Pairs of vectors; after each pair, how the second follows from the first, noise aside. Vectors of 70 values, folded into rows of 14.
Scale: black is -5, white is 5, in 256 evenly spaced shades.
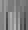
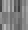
wrapped around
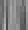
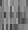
shuffled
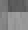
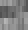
wrapped around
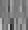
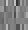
wrapped around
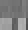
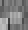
wrapped around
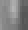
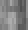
wrapped around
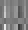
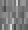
shuffled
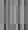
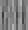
wrapped around
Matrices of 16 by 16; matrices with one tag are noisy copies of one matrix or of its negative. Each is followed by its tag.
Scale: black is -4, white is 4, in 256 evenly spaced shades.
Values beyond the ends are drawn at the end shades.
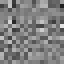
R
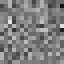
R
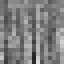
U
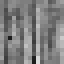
U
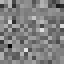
R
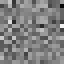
R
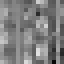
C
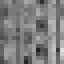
C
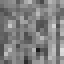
C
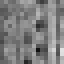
C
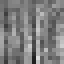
U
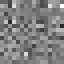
R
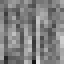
U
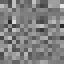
R
